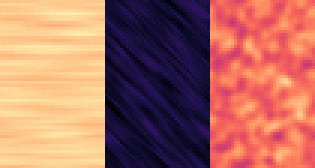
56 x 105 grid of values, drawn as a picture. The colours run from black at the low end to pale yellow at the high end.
It is made of 1 by 3 panels. Panel 1,1: very high, streaked across, faint in contrast. Panel 1,2: very low, slanting down to the right, faint in contrast. Panel 1,3: high, blotchy.
